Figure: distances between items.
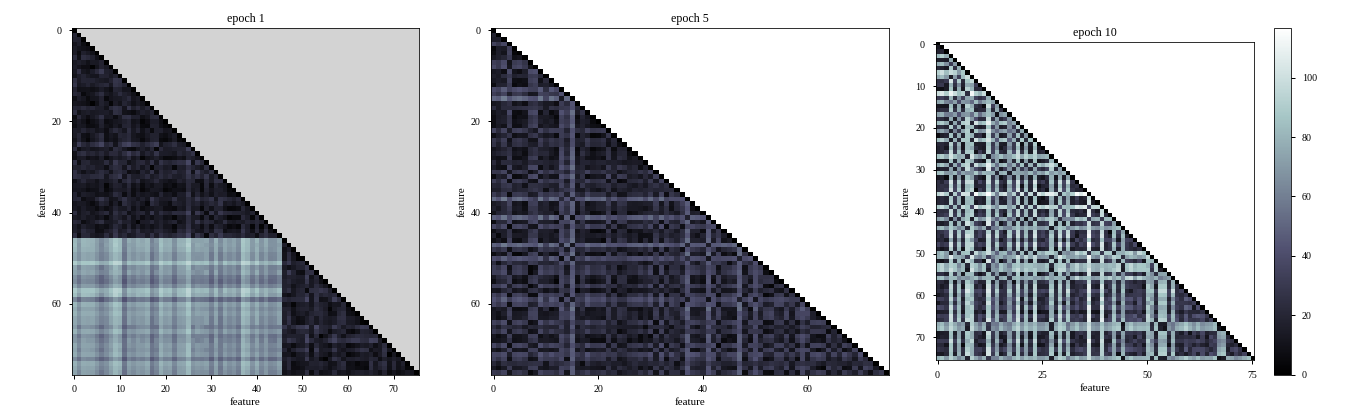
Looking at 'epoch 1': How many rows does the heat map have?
76
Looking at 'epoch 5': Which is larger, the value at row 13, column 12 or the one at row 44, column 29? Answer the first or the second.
the first
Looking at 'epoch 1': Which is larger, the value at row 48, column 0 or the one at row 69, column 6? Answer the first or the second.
the first
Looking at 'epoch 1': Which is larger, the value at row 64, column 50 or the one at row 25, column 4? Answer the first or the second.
the second
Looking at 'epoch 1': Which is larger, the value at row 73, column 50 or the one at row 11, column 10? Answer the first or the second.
the second
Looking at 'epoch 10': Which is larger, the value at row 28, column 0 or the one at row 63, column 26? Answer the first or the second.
the second
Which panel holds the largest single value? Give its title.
epoch 10
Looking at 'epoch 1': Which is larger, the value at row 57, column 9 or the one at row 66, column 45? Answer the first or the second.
the first
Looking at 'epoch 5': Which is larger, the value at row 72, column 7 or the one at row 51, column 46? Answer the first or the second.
the second
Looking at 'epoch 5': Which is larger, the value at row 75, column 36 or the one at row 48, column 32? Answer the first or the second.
the second
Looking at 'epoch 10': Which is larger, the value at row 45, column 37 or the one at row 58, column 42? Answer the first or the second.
the second
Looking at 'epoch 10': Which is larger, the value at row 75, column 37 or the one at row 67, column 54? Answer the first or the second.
the first
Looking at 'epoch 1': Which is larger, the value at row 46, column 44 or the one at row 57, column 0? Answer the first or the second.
the second
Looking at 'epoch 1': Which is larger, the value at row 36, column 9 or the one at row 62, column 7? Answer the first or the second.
the second
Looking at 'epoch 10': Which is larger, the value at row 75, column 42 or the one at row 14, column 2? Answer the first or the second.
the first
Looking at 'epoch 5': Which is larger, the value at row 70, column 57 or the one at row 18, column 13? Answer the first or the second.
the second
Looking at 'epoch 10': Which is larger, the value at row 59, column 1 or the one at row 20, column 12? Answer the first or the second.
the second
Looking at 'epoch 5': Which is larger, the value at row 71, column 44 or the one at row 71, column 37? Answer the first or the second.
the second
